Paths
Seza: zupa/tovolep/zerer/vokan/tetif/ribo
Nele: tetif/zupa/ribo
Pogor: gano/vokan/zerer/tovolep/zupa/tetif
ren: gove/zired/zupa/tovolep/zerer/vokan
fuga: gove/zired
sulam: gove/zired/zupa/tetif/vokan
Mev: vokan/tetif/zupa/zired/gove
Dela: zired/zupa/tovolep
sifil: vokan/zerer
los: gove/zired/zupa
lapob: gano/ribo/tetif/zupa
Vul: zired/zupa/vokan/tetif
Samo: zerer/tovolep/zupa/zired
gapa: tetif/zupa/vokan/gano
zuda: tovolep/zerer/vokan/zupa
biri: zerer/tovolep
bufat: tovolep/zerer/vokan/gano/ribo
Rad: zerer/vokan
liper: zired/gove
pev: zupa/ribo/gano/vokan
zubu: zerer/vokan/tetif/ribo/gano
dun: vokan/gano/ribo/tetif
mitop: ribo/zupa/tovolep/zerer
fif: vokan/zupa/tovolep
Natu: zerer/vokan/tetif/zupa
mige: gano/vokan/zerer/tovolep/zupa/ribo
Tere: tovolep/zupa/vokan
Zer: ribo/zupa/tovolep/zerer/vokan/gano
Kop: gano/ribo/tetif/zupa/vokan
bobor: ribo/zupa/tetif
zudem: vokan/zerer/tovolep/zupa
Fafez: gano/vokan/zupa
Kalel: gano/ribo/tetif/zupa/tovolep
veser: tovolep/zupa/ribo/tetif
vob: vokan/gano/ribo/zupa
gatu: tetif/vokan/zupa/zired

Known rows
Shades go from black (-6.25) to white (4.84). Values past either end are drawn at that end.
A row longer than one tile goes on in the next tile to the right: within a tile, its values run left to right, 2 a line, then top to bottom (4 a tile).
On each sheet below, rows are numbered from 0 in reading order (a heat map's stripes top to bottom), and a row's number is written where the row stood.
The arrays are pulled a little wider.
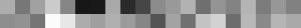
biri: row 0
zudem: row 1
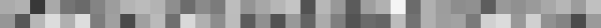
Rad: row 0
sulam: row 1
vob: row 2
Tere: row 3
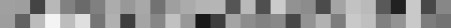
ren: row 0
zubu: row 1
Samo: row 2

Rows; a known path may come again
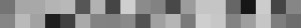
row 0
zubu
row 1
Samo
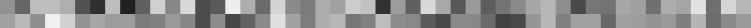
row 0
Dela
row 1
bobor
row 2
Zer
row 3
mige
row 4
Fafez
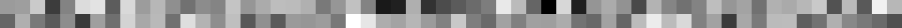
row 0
lapob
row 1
sulam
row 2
biri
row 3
fuga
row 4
ren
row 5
gapa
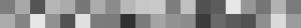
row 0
pev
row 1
veser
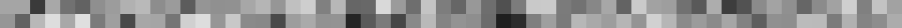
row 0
Rad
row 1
Tere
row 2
dun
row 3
Nele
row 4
Kalel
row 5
zuda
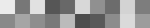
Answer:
Pogor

